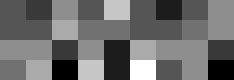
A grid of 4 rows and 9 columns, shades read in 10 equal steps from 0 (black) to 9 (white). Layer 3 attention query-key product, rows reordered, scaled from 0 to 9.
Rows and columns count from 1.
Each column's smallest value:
3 2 0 3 1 3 1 3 0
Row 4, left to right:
4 6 0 7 1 9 3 5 0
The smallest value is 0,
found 2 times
